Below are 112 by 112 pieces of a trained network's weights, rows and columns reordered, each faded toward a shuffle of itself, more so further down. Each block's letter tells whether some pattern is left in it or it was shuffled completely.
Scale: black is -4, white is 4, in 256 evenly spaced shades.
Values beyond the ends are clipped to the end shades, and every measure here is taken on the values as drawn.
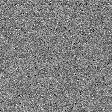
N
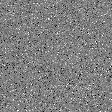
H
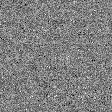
N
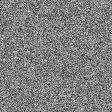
H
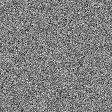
H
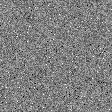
H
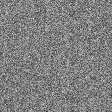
N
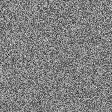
H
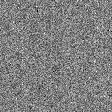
N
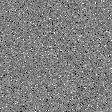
H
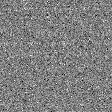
N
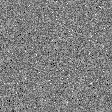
N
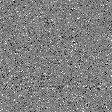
N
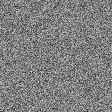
H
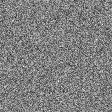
H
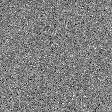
H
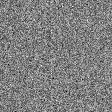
N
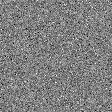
H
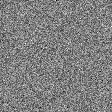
H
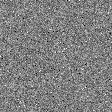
H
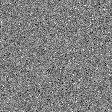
H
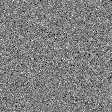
H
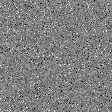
H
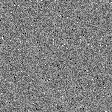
H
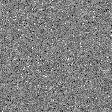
N
